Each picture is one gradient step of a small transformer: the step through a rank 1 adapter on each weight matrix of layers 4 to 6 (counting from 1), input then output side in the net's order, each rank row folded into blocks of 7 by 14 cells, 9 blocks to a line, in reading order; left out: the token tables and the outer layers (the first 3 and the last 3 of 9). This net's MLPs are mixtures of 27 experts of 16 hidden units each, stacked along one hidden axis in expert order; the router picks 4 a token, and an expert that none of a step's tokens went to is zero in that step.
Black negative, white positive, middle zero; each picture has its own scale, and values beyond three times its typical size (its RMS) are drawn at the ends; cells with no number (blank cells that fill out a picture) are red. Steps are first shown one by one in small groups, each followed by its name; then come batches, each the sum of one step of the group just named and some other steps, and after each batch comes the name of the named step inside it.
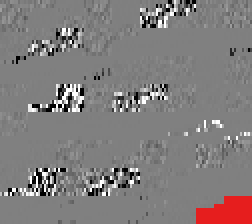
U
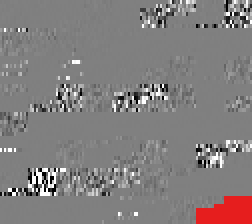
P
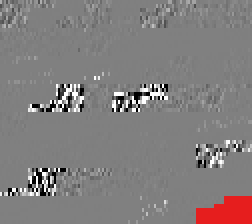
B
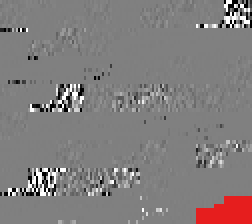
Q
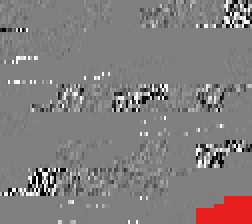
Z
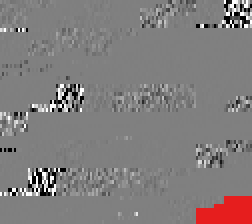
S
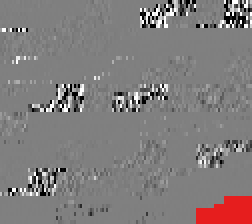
Z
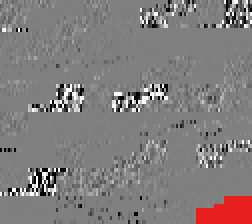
B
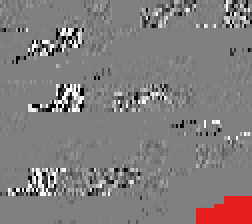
U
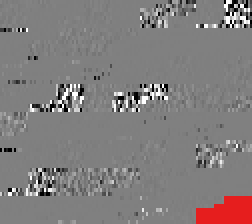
Q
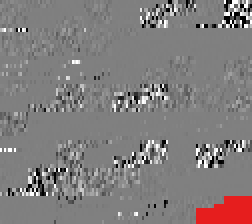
P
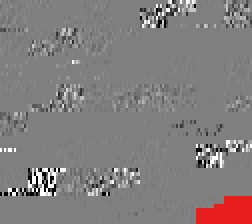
P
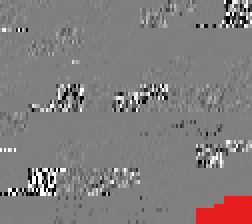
P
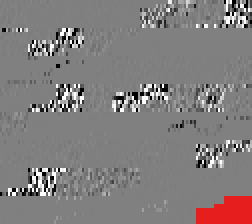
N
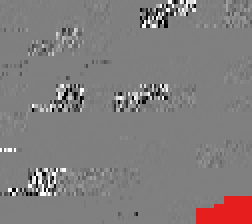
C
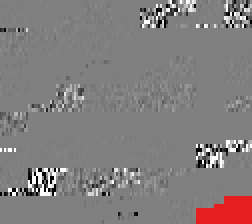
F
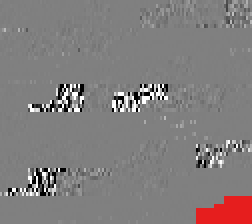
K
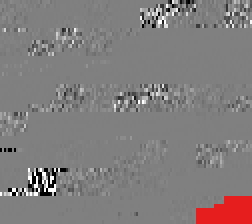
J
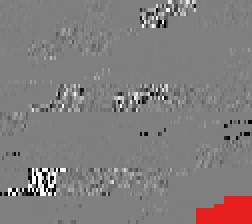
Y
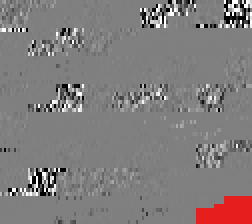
K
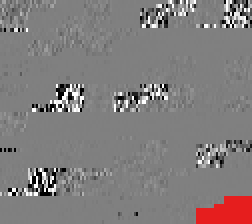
J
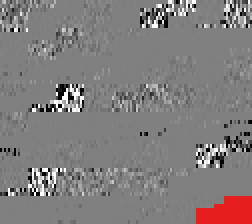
Y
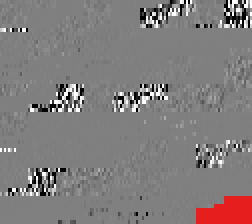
K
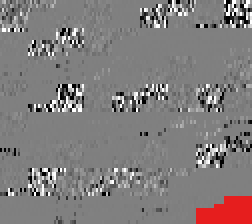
Y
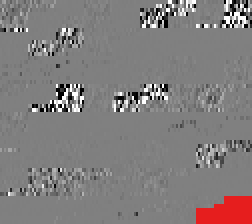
N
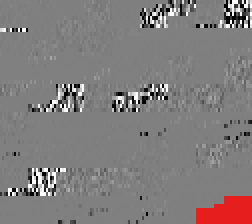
Y
